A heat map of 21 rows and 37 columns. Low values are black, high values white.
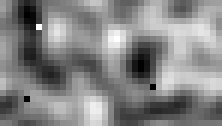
Lone odd cells: 3, 1 higher and 2 lower than their neighbours. Mirror symmetry: none. Histogram: bell-shaped. Grain: blotchy.
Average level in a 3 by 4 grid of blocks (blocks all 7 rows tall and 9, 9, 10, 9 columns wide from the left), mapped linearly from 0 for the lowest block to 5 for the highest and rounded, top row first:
0 3 4 4 / 0 1 1 5 / 1 4 0 1
